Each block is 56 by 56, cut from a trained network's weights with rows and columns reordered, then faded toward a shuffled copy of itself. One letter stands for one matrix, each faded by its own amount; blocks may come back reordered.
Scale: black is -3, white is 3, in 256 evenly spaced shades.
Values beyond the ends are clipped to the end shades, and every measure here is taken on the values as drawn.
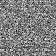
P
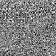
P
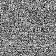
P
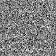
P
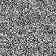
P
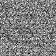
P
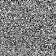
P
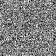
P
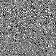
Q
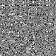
Q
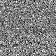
P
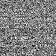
P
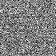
P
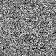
P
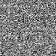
P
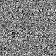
P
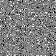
Q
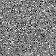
Q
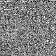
P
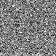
P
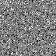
Q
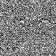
P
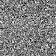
P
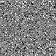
Q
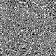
Q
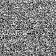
P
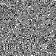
Q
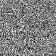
P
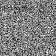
P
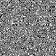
Q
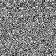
P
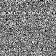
P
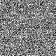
P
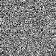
P
